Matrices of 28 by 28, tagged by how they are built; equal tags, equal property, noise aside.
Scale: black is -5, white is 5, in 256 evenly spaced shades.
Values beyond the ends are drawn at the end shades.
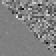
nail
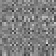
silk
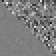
nail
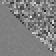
nail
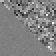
nail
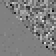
nail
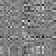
silk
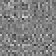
silk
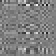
silk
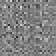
silk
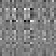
silk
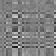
silk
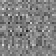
silk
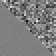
nail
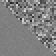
nail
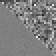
nail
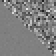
nail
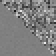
nail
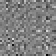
silk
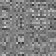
silk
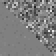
nail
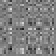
silk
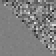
nail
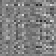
silk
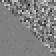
nail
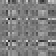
silk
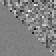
nail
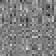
silk
